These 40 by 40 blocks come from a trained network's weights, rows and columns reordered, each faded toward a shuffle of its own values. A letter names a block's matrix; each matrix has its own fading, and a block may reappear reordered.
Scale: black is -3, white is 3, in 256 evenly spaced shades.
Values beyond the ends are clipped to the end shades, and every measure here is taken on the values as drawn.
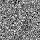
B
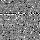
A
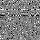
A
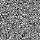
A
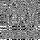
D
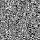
B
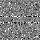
A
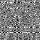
D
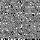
A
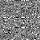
A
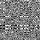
D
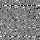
D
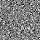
B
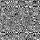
D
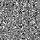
B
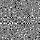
A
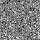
B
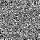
B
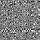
A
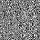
B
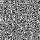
B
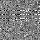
D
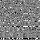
D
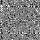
A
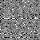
A
